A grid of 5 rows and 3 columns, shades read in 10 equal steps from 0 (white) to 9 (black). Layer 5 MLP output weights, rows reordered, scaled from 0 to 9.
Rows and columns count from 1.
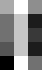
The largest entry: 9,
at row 5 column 1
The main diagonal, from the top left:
3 2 7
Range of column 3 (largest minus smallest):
4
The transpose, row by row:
3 5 5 6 9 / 0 2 2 2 0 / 4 8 7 8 5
